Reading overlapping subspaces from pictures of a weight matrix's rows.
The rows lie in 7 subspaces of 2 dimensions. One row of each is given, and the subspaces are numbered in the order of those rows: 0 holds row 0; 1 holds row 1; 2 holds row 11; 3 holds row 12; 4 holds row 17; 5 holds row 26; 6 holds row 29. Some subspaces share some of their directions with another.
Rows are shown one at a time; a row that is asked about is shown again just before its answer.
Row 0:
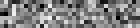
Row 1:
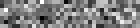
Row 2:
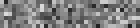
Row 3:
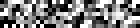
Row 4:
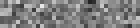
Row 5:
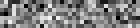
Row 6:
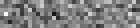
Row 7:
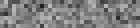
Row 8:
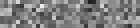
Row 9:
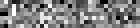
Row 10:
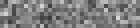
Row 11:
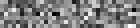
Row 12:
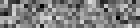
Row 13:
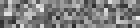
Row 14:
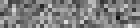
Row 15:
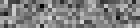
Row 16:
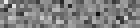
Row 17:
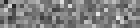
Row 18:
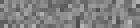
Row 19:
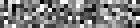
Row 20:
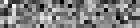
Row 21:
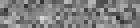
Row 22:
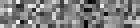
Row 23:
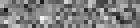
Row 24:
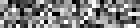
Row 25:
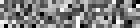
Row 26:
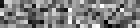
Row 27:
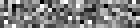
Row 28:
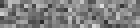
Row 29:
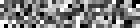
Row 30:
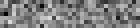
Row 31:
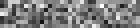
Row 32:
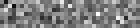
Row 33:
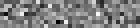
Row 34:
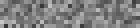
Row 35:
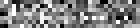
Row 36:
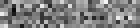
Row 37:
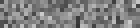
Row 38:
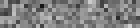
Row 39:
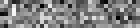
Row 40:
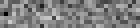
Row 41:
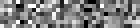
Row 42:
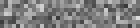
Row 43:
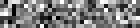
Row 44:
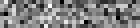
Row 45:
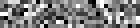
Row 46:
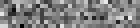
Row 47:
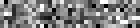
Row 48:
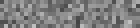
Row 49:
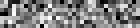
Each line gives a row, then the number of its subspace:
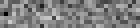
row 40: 2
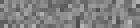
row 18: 6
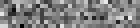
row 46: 0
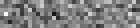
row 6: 2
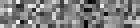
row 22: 3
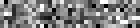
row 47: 5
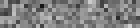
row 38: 3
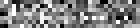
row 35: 0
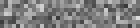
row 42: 0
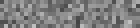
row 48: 6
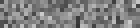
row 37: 6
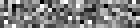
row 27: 1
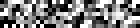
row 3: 6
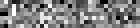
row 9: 0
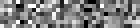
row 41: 3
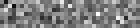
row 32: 4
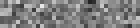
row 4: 3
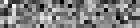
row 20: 4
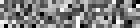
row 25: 6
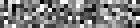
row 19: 1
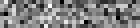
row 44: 3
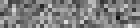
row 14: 2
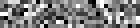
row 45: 4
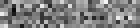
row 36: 0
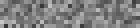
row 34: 6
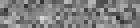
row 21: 1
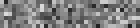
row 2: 5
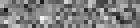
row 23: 1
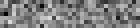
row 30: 2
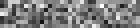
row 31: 5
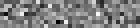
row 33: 4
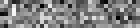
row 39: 0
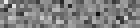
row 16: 4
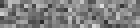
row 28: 5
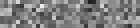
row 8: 3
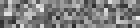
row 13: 0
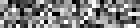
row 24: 2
